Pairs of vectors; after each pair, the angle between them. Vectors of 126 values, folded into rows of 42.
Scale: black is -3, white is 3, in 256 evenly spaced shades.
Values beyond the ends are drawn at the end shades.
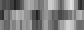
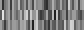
orthogonal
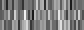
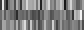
orthogonal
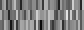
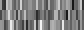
nearly opposite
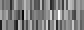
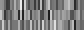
partly aligned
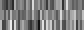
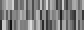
nearly opposite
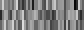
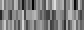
nearly parallel
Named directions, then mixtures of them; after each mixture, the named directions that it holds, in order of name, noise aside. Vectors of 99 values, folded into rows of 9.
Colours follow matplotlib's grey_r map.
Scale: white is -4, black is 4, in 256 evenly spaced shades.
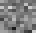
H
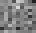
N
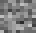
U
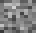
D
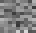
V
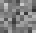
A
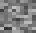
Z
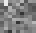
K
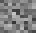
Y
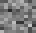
N, U, V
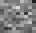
A, N, Z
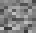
V, Z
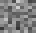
N, V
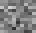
H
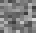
A, U, V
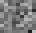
A, H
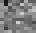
K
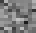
Y, Z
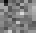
K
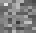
K, N, Z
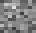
D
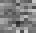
V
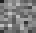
D, Y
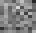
A, N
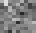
K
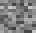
H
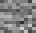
U, V, Y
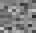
A, U, Z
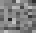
H, N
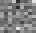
N, U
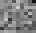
N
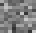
A, H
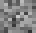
A, Z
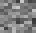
N, U, Z
